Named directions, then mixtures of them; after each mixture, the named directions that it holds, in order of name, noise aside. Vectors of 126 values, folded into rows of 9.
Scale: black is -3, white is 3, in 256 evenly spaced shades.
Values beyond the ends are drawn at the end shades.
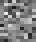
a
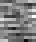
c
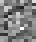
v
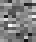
a, c, v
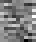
a, c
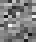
a, c, v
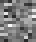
a, c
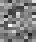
a, c, v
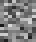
a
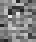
a, c, v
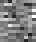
a, c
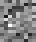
a, c, v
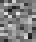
a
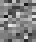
a, c, v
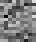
a, c, v
